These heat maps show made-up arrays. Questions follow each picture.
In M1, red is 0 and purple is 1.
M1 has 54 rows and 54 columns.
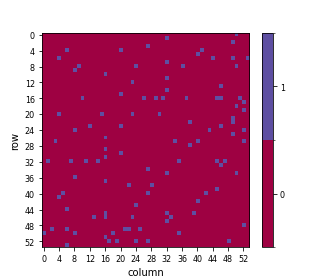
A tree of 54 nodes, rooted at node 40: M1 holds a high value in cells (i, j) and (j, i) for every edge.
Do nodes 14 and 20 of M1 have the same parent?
no
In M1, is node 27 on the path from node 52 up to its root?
yes
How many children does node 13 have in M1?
0
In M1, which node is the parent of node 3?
27
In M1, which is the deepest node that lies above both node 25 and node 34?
27
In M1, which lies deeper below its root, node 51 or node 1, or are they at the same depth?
node 51
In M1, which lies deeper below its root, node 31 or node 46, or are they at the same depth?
the same depth
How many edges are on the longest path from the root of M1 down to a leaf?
18
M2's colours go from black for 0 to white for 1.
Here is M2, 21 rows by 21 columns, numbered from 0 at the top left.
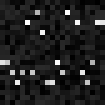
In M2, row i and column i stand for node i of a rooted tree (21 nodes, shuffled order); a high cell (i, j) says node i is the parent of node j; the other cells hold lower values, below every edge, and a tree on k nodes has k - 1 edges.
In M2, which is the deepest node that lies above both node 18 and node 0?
12
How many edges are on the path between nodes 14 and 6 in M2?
1
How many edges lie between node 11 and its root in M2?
2
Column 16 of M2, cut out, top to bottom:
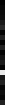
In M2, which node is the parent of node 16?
14
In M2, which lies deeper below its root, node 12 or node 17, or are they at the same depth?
node 17
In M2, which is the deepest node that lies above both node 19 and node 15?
4
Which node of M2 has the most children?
14
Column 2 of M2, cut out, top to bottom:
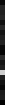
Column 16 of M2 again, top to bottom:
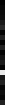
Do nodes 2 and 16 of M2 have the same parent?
yes
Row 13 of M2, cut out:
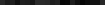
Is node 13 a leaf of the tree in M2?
yes
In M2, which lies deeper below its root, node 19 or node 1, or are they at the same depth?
the same depth
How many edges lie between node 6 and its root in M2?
1
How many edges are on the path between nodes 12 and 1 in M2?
1
